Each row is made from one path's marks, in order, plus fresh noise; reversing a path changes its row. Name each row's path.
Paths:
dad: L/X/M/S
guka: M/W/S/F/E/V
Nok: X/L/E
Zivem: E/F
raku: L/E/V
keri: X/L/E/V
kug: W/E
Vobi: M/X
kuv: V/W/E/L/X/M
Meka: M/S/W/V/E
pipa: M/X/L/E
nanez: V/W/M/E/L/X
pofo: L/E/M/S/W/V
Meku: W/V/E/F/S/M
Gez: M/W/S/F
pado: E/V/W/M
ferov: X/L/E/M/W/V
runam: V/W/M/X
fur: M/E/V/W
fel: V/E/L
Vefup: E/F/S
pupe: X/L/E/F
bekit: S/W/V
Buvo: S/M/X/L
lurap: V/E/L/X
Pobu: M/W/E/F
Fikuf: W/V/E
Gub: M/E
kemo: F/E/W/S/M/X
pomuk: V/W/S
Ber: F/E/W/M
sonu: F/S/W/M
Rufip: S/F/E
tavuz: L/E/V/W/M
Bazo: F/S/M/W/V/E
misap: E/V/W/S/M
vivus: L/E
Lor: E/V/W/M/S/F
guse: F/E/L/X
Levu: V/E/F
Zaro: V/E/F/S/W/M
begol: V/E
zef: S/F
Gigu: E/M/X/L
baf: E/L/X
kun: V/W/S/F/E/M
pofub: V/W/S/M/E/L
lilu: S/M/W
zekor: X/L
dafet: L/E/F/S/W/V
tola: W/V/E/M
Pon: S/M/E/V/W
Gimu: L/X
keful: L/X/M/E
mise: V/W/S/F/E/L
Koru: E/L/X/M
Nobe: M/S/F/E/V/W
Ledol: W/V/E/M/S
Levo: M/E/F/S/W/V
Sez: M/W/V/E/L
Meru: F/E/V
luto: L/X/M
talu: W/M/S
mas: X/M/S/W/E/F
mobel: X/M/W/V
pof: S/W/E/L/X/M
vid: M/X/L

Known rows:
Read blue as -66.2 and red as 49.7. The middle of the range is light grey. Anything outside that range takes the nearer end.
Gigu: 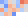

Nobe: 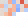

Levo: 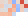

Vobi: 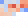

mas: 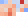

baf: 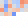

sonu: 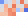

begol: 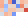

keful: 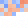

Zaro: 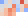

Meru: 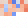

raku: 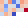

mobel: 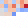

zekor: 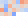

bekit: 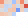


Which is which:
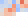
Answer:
misap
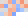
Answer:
fur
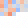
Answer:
kug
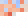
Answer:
Zivem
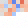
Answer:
Bazo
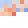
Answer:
talu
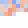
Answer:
Gub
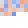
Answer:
Nok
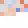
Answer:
pomuk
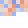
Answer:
tola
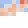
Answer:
dad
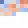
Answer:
luto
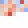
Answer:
Pobu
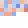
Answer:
vivus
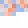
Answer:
pado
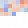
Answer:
Gimu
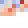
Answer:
Meku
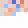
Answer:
Meka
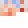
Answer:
Rufip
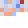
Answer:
mise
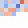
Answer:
pofub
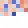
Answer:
keri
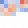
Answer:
pof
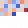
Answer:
fel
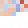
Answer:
dafet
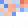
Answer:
kuv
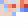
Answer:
runam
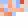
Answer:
pupe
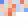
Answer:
Ber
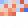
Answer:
Gez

